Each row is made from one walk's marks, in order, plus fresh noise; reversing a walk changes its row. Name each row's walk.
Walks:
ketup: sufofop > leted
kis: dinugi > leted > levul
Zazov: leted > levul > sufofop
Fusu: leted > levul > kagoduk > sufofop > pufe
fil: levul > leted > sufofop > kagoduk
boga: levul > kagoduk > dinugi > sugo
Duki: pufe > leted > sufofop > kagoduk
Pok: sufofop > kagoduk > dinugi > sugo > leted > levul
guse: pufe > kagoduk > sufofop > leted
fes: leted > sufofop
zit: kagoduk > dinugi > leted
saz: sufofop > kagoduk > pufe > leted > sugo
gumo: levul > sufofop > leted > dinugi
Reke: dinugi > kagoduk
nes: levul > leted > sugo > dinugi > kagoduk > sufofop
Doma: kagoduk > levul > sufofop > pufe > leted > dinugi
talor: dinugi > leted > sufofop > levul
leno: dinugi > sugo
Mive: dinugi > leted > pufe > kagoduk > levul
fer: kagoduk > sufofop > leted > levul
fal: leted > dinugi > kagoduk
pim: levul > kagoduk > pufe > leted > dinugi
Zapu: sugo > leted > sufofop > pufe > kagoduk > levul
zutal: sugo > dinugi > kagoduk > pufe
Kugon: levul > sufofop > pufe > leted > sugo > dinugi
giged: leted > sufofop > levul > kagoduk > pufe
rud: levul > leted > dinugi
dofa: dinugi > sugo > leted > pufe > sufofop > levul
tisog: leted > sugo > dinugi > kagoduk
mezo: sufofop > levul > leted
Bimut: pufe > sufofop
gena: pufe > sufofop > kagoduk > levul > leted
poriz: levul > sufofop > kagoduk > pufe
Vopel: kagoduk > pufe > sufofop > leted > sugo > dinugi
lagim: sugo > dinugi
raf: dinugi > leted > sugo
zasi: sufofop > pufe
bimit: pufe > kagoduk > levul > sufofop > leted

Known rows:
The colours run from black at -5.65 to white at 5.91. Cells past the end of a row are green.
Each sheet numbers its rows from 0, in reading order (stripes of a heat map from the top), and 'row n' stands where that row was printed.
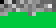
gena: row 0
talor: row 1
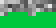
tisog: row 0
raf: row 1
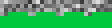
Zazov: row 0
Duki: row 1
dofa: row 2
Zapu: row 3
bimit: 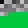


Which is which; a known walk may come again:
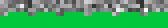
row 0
kis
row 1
mezo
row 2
gumo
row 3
fal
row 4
zutal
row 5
Pok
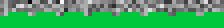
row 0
Reke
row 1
bimit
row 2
Doma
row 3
Fusu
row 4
ketup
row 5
dofa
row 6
Kugon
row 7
Duki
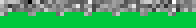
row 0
tisog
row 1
gena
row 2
talor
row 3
zit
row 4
Mive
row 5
fes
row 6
fer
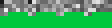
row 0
saz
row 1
Vopel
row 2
raf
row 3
Zapu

